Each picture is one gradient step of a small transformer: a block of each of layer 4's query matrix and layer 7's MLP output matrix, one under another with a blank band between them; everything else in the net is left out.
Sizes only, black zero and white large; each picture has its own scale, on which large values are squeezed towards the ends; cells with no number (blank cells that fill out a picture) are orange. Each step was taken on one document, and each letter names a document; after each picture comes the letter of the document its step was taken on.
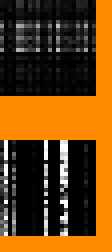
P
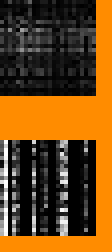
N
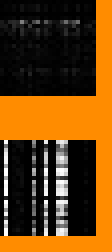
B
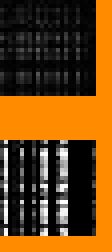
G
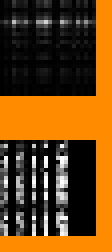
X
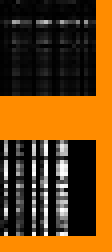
X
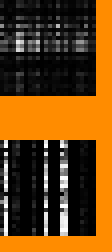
P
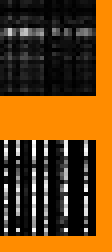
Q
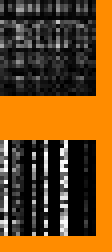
P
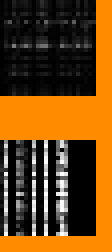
X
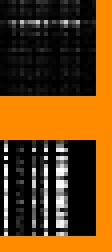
B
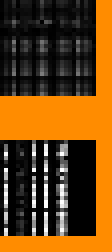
X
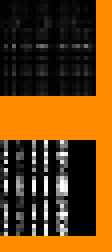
X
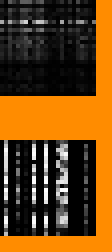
Q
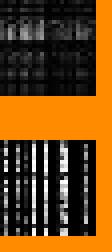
Q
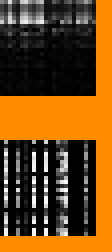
Q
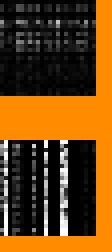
P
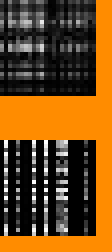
Q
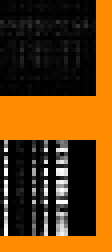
B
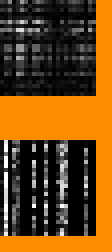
N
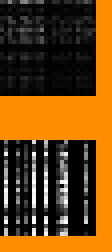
Q
